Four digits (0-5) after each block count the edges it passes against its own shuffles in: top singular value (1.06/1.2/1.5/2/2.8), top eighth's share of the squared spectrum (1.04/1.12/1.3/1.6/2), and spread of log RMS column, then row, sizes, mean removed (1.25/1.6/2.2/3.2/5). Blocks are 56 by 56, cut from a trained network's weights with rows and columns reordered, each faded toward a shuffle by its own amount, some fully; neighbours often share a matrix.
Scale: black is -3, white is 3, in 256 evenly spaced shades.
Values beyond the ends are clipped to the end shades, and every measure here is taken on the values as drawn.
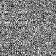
3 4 2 1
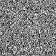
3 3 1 1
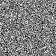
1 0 0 0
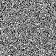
1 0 0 0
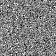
1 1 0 0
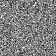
0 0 0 0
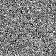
1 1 0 0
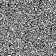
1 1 0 0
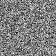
0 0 0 0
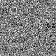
3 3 1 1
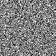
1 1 0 0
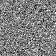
0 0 0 0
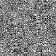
3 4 2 2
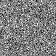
0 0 0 0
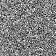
0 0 0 0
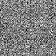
3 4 2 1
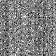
3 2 0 1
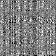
4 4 1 3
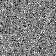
0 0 0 0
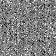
1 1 0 0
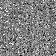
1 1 0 0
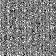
3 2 0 1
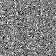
1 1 0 0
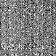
3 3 0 2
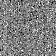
1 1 0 0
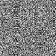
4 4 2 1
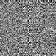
3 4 2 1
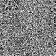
3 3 1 0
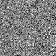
3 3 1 0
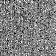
1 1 0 1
